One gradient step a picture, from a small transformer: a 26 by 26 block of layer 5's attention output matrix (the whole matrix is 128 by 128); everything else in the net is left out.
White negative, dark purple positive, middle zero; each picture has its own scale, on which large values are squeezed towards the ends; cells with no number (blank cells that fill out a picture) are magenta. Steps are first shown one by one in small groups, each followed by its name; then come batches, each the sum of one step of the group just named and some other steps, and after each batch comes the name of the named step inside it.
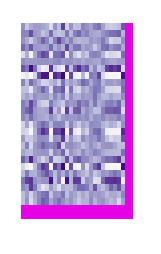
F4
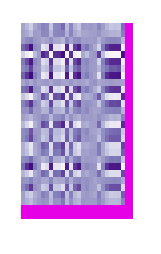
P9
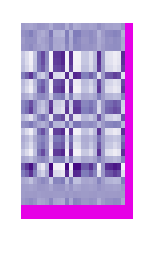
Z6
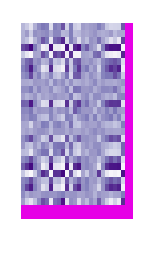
P9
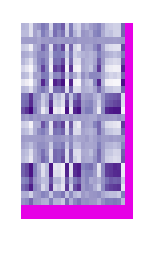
Z6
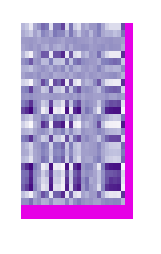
P9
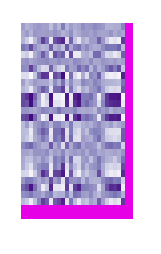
F4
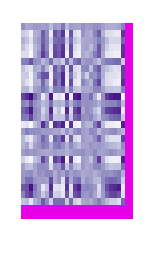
F4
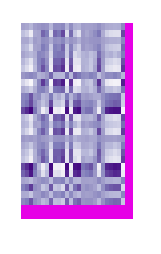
Z6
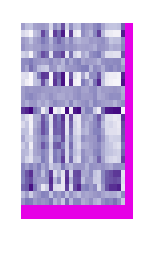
F4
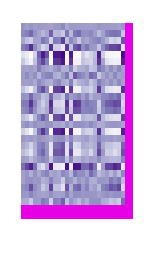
Z6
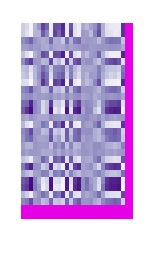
P9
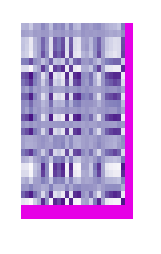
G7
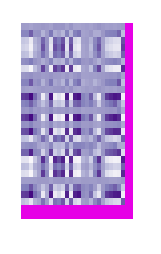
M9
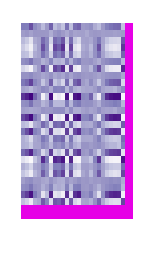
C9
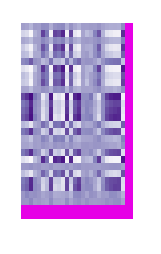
C9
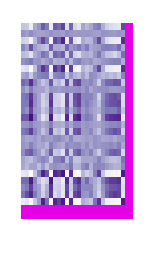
G7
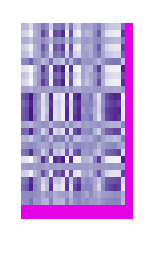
M9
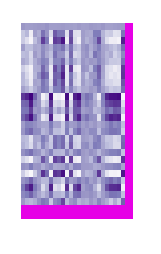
C9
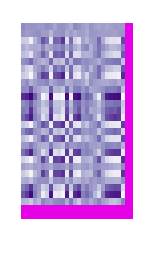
C9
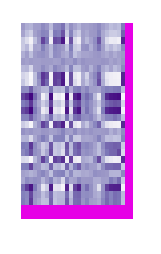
M9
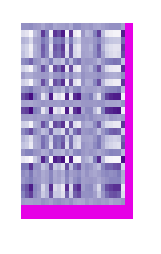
C9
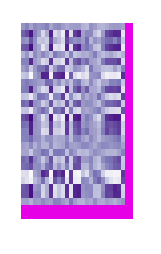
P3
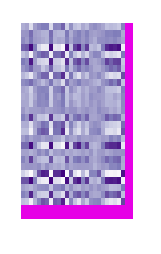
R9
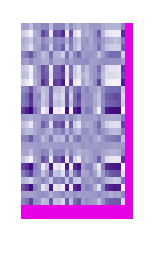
P3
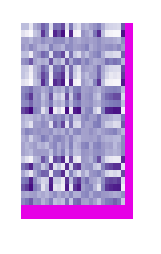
R9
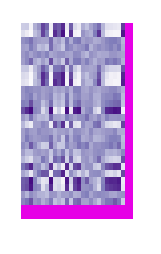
R9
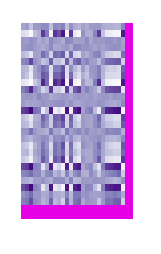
P3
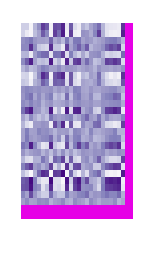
R9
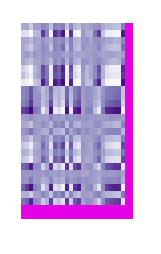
P3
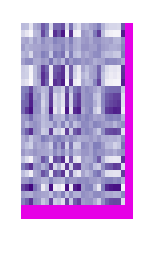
P3
